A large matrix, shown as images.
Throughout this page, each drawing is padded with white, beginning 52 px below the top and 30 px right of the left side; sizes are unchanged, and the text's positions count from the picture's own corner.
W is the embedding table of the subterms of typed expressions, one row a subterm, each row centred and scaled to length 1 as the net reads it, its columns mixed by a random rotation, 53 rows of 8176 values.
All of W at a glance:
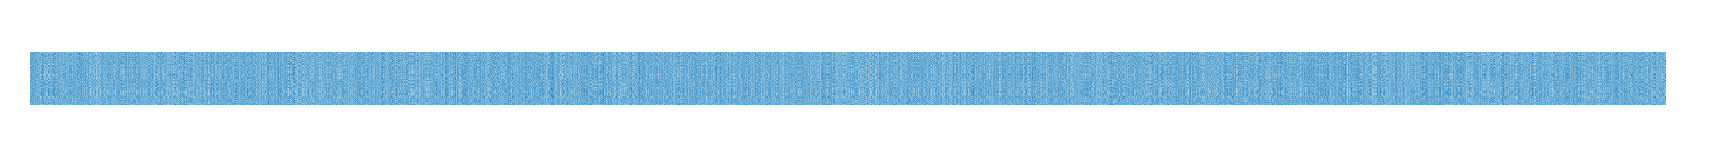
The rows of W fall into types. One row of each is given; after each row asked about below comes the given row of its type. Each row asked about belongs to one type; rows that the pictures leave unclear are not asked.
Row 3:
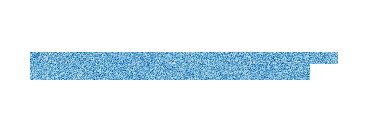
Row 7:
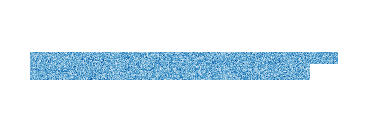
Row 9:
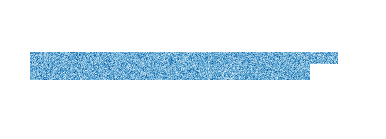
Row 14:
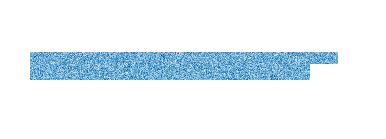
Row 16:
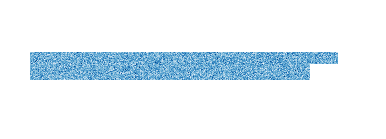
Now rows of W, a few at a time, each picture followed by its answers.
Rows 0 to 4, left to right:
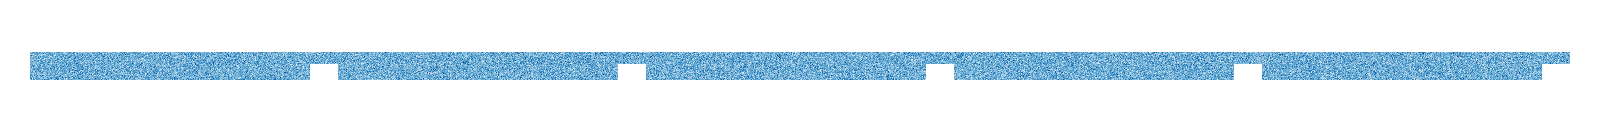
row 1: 16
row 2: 14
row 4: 14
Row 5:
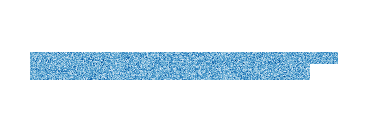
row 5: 7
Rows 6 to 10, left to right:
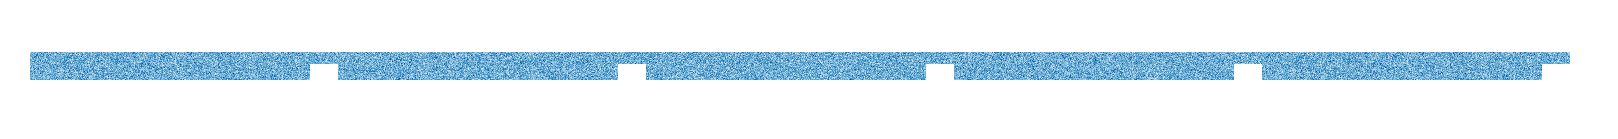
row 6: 14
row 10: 14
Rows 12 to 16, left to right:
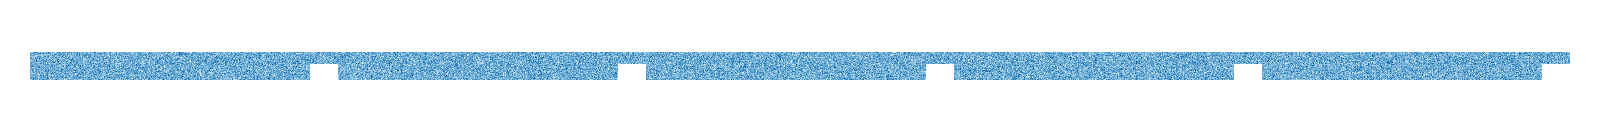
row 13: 3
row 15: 7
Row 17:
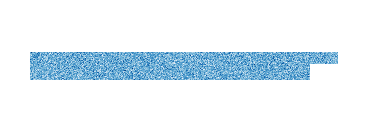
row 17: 3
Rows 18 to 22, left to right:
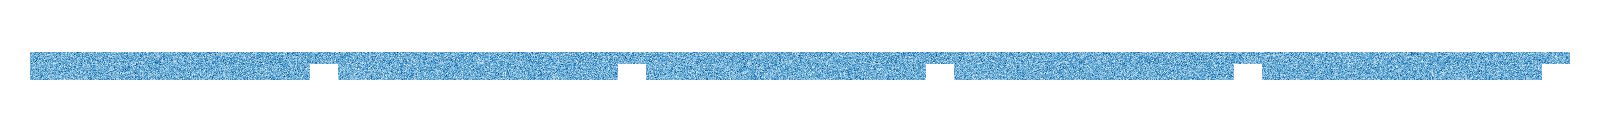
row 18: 16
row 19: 3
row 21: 16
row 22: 16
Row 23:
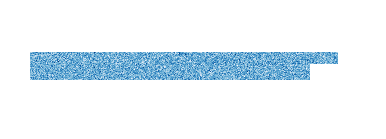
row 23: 16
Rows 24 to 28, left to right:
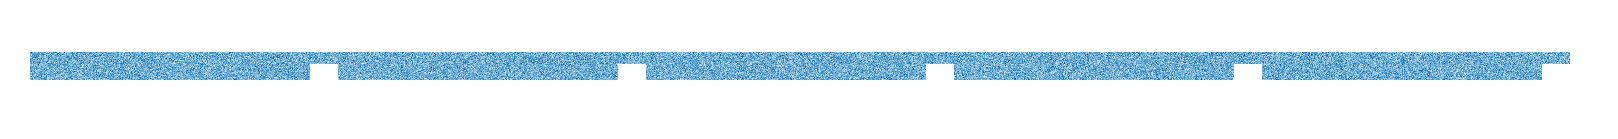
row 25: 16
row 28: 9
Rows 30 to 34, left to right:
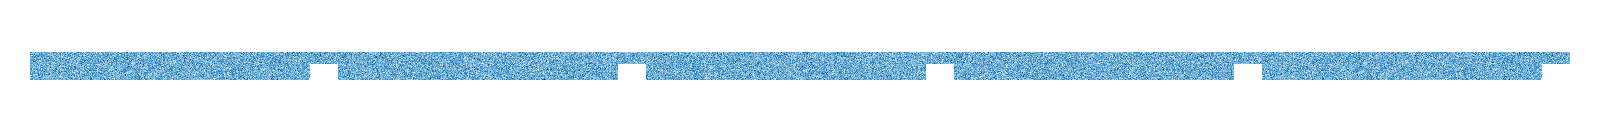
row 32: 14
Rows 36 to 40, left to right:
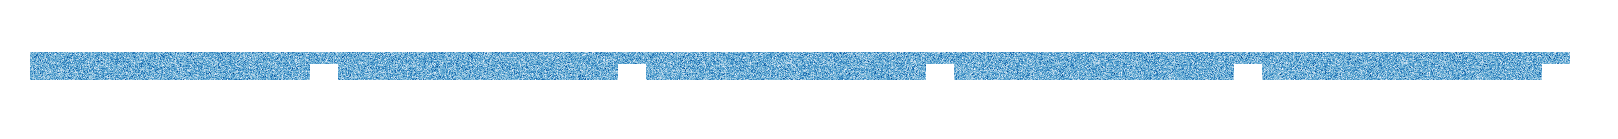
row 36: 14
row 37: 14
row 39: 3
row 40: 3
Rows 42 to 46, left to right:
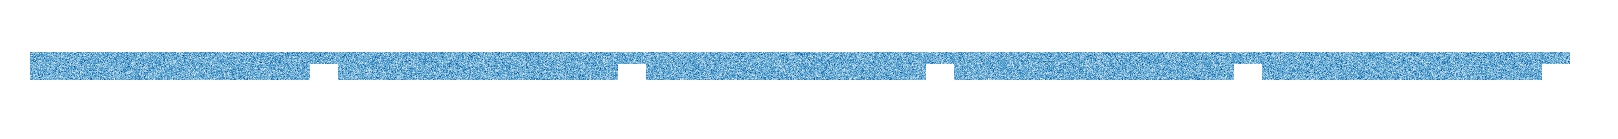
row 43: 14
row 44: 16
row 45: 16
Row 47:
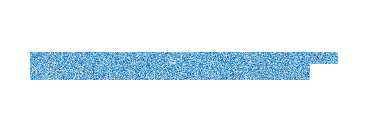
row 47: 3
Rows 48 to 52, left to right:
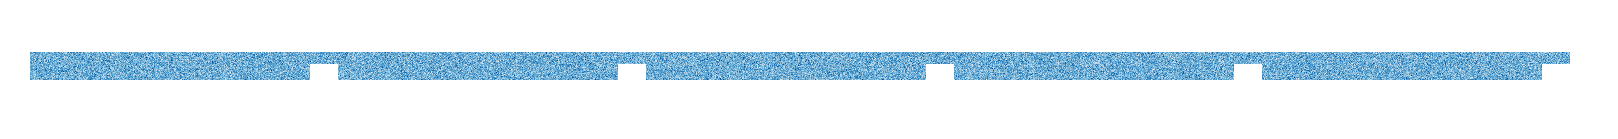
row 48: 7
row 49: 3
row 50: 7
